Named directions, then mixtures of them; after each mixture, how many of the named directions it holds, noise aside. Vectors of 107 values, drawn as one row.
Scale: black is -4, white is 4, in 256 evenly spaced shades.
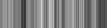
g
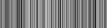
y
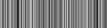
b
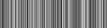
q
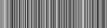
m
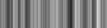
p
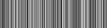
one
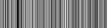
two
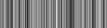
three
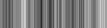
one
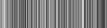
two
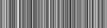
two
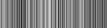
three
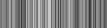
three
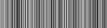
three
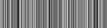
one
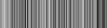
two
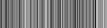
three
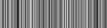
one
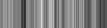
one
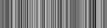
three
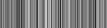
one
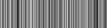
one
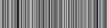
one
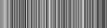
two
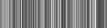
three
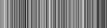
two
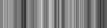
one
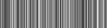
two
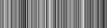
three
